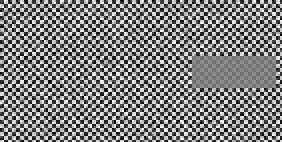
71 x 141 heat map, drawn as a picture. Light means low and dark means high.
An odd patch, calmer than its surroundings, sits in the middle right. A checkerboard runs through the table. No single row or column stands out from its neighbours. The middle right is the smoothest part.
